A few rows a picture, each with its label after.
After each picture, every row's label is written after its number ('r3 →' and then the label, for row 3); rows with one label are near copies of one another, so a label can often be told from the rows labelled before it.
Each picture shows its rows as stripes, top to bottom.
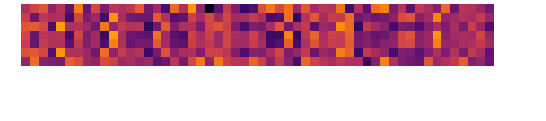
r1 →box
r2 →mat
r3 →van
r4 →mat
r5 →mat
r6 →van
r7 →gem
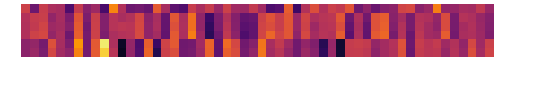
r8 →mat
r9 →box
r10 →box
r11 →box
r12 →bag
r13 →bag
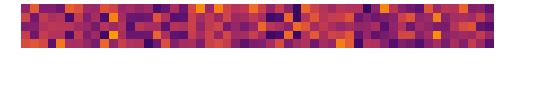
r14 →gem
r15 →mat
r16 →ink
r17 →mat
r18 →van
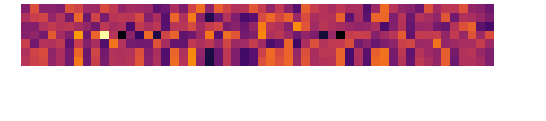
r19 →gem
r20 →box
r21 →ink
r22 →bag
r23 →mat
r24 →box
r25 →box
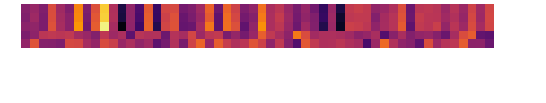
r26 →bag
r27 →bag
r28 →bag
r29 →ink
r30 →gem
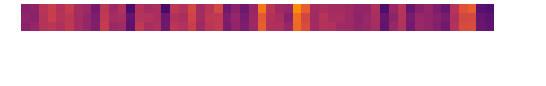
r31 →ink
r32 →ink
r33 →ink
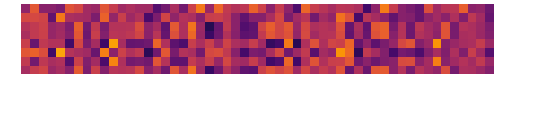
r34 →gem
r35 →van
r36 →box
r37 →box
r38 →mat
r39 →van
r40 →mat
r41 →box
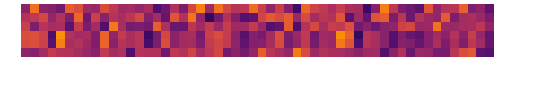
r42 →gem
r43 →box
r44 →mat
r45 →van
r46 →van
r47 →ink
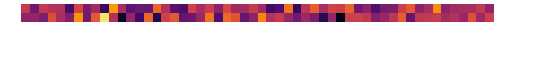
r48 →mat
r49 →bag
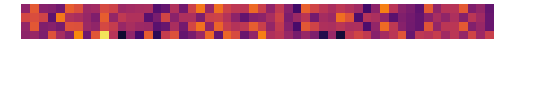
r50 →gem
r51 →van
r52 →gem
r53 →bag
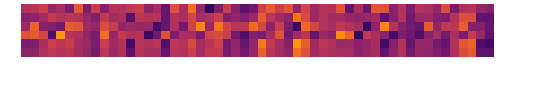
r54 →box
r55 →ink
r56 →gem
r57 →van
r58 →ink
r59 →ink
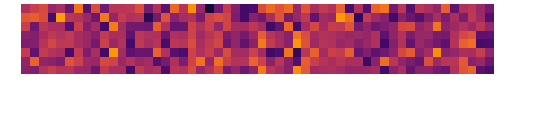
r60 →box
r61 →van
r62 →mat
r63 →ink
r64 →ink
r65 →mat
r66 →gem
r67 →ink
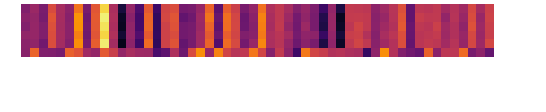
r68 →bag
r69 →bag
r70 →bag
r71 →bag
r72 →bag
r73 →gem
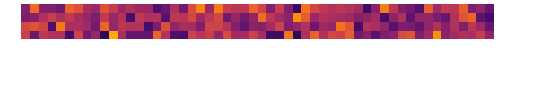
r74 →gem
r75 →ink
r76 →van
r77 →mat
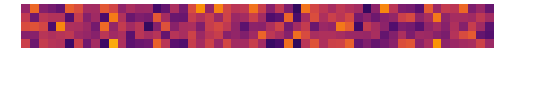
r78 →gem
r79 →mat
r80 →van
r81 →ink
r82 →mat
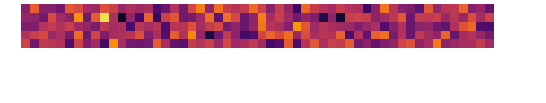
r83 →gem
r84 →bag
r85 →ink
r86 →box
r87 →mat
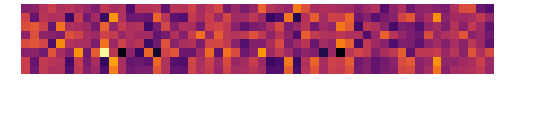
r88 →ink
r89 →mat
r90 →van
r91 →gem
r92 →van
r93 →bag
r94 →mat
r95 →mat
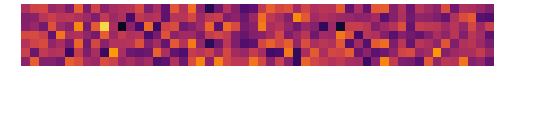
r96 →box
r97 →ink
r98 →bag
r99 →van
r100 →box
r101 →mat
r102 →gem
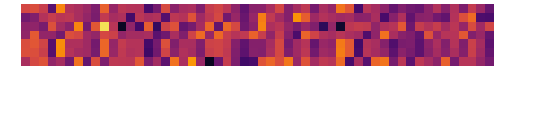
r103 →van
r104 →ink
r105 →bag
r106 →gem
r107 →van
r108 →van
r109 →box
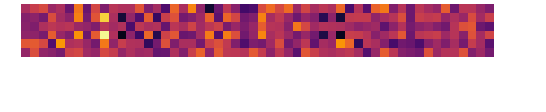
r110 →box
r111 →bag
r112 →ink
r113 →bag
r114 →van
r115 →gem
